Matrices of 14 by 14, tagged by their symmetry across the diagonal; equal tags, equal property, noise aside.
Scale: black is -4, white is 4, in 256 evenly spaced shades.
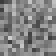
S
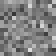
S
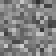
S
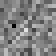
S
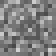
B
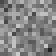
B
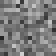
S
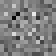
B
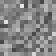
B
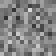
S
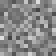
B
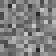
S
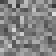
S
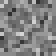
B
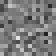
S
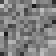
B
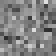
S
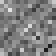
B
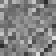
B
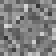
B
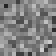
B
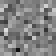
S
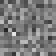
S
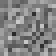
B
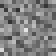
S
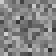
B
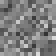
B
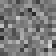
S
